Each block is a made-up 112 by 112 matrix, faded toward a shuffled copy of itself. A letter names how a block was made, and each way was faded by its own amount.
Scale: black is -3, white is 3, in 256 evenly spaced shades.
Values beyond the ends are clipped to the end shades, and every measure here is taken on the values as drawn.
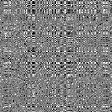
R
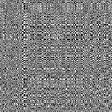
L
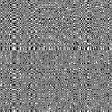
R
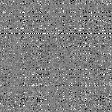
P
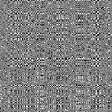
R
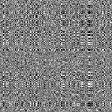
L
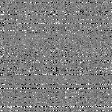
P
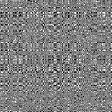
R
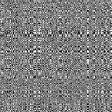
L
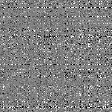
P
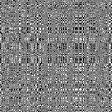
R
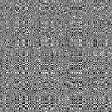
R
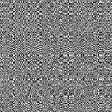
L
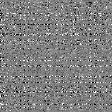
P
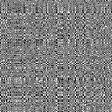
R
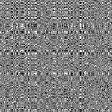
R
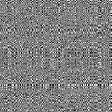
R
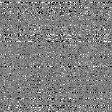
P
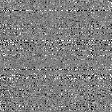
P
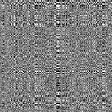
L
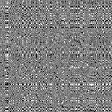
R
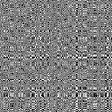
R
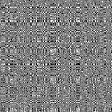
R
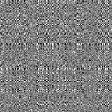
L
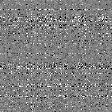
P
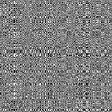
L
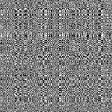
L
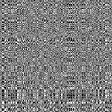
L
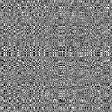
L
